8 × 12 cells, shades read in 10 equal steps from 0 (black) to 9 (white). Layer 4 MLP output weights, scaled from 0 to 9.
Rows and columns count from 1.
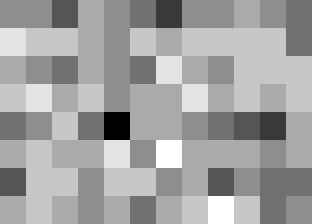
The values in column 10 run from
3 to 7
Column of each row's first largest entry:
4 1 7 2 3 7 2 9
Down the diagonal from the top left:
5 7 4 7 0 5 5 7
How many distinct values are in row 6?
5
